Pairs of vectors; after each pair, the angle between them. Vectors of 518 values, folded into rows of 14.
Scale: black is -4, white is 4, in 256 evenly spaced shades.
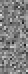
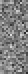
partly aligned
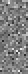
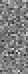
nearly parallel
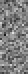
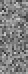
partly opposed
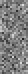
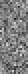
orthogonal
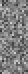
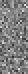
partly aligned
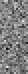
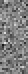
partly aligned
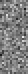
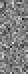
orthogonal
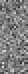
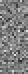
partly aligned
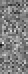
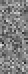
nearly opposite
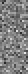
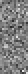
orthogonal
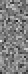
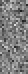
partly aligned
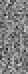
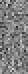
nearly parallel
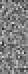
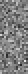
partly opposed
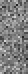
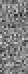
partly opposed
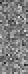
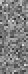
nearly opposite
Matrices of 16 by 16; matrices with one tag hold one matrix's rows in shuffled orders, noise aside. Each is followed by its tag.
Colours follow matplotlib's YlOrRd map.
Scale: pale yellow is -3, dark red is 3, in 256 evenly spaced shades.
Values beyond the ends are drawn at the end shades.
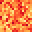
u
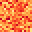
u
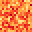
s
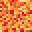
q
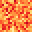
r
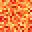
q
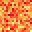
s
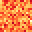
q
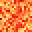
u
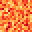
r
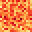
q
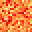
r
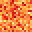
q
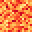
u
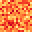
s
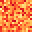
q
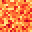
r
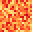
r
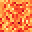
u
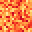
u
